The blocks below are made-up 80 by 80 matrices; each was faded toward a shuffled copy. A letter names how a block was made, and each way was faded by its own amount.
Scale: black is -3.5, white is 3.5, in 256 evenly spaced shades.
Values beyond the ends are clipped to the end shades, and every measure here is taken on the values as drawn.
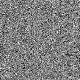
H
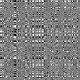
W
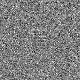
H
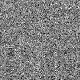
H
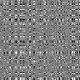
W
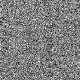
H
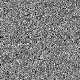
H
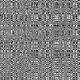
W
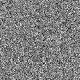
H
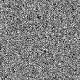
H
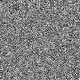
H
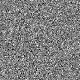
H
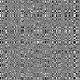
W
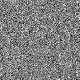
H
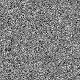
H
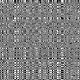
W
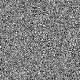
H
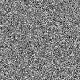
H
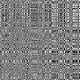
W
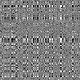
W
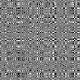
W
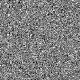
H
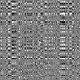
W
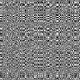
W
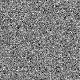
H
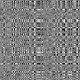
W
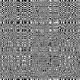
W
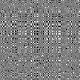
W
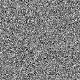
H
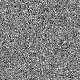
H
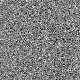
H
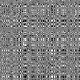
W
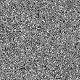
H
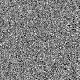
H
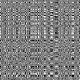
W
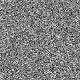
H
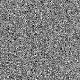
H
